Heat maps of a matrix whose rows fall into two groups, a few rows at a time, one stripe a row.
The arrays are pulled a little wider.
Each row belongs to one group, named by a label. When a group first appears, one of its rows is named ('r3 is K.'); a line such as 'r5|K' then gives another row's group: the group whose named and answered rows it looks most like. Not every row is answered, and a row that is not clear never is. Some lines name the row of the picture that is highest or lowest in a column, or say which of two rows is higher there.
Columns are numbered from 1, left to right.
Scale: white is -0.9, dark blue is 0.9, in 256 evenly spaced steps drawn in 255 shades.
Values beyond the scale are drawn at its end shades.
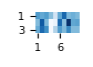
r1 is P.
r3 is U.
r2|U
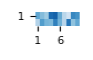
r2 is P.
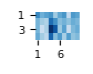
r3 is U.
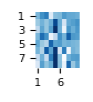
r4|U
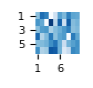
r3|P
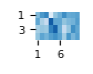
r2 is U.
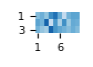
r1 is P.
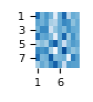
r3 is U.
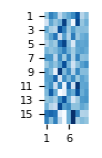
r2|P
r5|P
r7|U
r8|P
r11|U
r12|U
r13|P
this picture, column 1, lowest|2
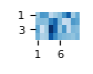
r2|P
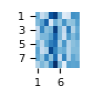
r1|P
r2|U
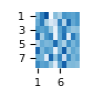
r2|U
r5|P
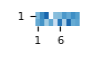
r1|U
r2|U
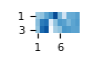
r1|P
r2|U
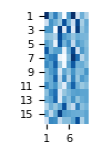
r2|P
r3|U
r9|U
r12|U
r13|U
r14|P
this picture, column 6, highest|3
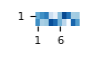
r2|P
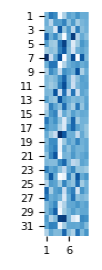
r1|U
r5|P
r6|P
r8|U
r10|P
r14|P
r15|U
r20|U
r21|U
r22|P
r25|P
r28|U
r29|U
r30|P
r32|P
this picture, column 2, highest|24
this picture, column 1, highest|7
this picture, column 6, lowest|12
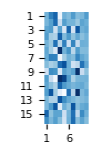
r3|U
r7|U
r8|P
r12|U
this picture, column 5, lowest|12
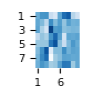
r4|P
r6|U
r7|U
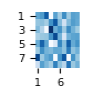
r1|U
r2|P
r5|U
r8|P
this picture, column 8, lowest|7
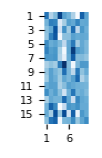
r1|P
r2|U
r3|U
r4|U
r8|P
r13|P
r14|U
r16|U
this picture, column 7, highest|6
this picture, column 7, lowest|8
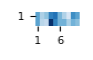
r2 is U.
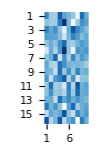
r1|P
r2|P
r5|P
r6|P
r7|U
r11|U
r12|U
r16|P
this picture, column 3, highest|7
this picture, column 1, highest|16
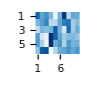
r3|P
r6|U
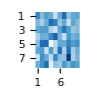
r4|P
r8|U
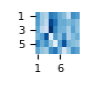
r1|P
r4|U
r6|P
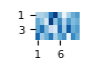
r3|U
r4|P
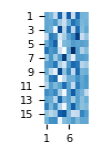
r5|U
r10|U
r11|P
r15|P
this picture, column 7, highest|6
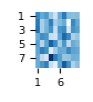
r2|P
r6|U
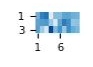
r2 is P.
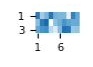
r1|P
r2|U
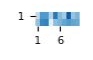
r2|U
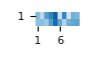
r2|P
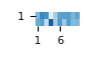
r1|U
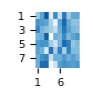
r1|U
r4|U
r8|U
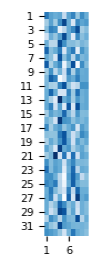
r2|P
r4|P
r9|U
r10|U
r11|P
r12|U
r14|U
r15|P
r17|P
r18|P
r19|P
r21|U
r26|U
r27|U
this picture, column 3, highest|21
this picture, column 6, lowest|21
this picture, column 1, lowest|4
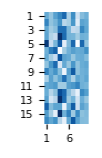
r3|P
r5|P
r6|U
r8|U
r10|P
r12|P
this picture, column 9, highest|5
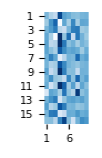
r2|U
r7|U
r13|U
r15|U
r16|P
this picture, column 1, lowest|12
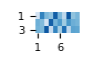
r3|U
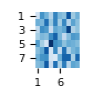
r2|U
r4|P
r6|U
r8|U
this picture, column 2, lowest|5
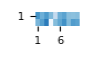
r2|U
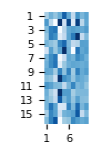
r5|P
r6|P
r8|U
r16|U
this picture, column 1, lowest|6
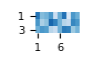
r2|P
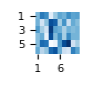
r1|U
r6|P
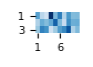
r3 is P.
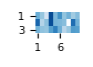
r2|P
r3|P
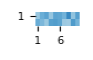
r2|P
